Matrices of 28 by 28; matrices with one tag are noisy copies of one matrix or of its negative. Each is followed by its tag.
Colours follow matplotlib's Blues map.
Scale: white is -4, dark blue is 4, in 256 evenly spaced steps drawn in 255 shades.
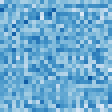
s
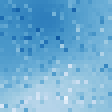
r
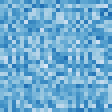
s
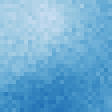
r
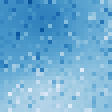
r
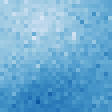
r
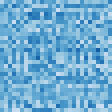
s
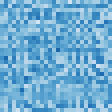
s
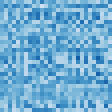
s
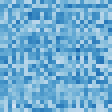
s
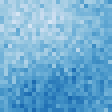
r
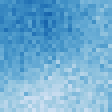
r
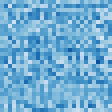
s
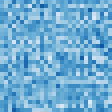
s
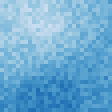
r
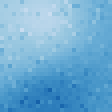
r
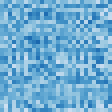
s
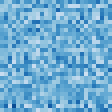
s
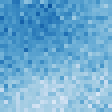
r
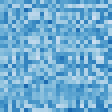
s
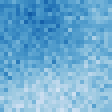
r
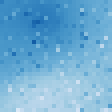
r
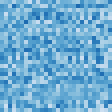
s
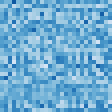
s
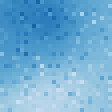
r
